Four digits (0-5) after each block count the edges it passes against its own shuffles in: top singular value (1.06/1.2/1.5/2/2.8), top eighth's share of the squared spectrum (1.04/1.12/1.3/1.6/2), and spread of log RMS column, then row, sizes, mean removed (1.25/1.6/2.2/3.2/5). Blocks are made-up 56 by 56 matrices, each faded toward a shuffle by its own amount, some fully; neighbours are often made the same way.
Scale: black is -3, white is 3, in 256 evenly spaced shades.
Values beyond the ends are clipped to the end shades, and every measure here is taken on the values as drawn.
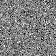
0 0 0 0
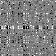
4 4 2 2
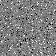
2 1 0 0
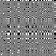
5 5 3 3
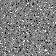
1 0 0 0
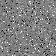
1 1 0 0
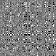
4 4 3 3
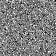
0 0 0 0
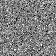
0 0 0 0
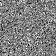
0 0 0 0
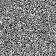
0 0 0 0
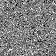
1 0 0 0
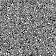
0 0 0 0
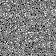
2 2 0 0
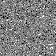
1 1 0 0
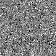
2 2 0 0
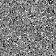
3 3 1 1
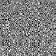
4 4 2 2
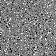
2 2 0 0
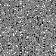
3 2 1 0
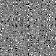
3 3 2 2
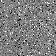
2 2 1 0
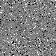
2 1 0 1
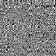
4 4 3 2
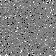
2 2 0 1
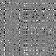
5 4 3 2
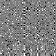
4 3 2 2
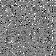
3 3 1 1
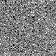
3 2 1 0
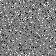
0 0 0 0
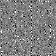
2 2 2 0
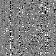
2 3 3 1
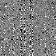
2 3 3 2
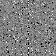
2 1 1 0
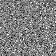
0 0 0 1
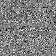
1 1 0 3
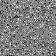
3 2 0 1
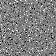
2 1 0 0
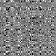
4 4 3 3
